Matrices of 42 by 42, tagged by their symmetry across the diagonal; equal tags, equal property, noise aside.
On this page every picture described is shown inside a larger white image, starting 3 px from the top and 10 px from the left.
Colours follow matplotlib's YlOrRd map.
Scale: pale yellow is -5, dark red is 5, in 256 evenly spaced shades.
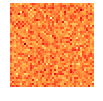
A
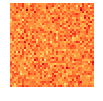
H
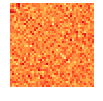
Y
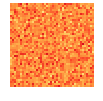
A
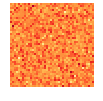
Y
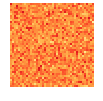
H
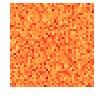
H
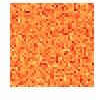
A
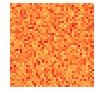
H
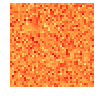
A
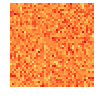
A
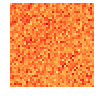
Y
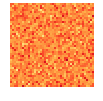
Y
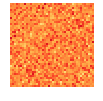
Y
